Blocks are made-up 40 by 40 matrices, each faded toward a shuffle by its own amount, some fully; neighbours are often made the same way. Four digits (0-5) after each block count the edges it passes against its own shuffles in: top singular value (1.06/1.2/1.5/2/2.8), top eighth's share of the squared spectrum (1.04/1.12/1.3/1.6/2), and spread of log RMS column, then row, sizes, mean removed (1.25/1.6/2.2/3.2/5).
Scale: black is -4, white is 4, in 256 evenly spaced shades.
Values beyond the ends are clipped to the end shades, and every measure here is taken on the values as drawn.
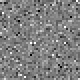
0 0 0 0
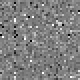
2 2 1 0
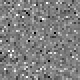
0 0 0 0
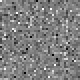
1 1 0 0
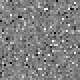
0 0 0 0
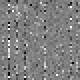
2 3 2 0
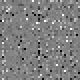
3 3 1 1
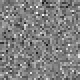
0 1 0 0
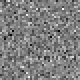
2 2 0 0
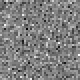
0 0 0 0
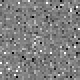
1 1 0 0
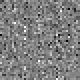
1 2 2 0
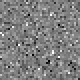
0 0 0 0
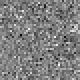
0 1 0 0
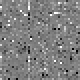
2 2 1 0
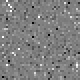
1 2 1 0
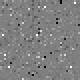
1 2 0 0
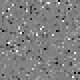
0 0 0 0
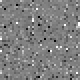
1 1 1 1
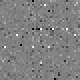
3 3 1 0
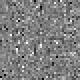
1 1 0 0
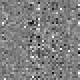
2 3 3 2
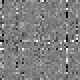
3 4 3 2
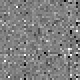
2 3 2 1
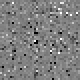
1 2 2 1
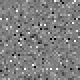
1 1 0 0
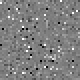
1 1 0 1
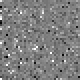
1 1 1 0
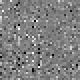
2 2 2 1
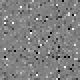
1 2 1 0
